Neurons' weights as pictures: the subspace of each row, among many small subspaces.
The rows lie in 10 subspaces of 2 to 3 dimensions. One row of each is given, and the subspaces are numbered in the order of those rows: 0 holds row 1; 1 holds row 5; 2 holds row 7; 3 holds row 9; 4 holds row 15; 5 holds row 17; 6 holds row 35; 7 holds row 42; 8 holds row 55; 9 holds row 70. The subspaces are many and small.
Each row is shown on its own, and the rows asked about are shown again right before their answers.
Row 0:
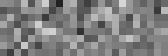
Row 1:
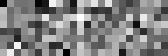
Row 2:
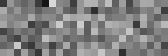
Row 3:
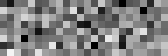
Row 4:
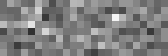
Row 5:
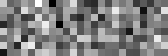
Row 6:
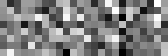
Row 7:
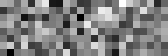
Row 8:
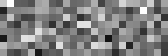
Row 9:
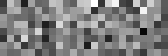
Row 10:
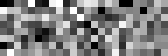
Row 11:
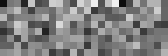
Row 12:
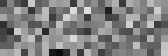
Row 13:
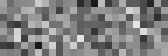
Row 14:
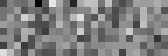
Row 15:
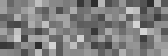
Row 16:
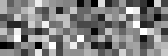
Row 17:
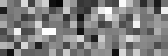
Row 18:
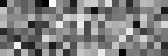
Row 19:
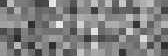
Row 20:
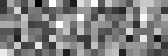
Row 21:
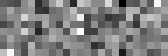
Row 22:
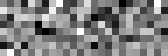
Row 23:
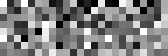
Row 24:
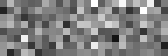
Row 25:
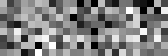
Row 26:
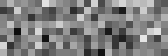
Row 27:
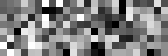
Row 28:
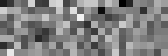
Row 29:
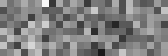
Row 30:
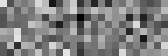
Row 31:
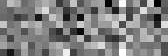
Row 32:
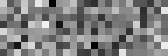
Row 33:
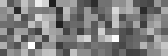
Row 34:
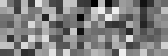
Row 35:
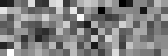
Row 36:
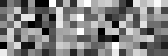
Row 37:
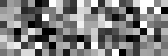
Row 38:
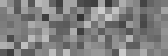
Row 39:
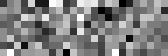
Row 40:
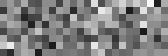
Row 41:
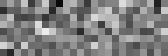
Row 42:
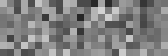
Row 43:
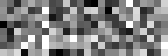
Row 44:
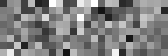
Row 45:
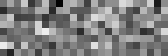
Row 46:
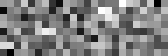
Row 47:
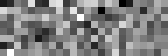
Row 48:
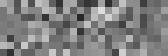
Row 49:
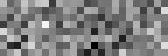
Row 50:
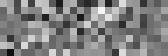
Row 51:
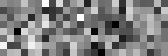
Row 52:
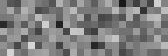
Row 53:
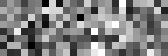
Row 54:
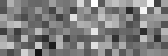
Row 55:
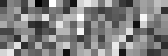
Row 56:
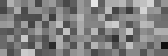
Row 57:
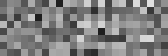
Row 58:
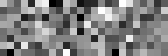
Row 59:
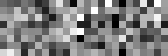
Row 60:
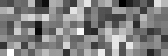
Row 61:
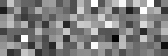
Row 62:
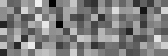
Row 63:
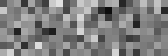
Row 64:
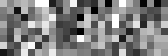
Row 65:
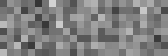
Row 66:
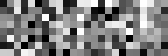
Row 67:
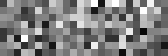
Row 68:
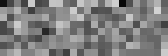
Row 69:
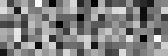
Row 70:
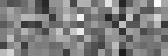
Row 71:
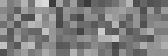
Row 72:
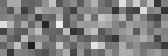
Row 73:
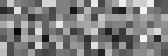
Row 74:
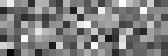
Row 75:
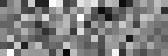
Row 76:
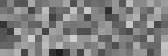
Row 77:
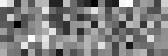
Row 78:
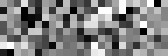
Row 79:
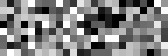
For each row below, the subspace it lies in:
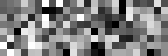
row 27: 0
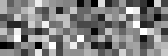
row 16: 4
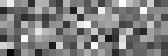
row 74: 6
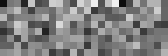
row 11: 3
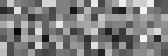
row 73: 8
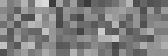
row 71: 9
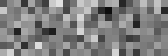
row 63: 5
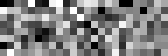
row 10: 6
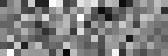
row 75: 2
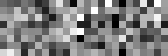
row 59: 9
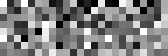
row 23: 3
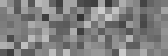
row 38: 7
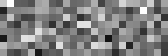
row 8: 3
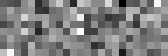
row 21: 1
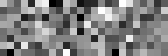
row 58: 2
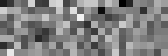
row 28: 6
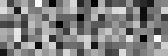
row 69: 8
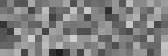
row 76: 3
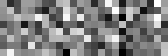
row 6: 9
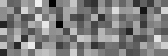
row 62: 1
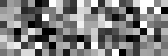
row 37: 5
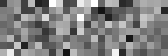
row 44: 2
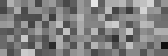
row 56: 7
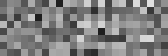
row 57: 9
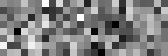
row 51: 0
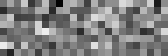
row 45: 4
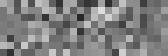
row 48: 7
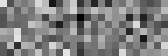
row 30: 0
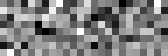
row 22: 4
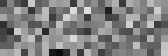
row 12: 3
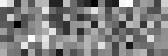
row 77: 3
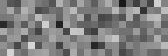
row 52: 1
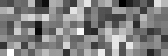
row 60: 8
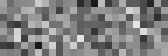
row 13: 4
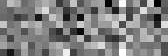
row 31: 9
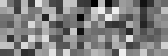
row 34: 7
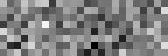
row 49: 8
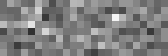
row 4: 5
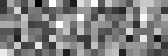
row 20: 8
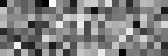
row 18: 0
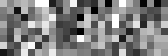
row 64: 9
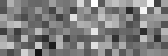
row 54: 5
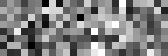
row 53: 0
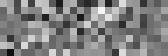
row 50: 7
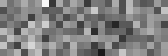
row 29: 0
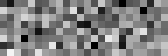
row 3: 6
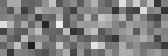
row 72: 1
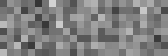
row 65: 1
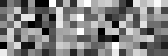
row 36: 9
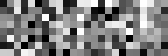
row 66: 7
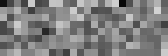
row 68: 3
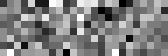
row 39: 2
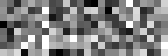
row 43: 3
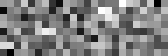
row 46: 5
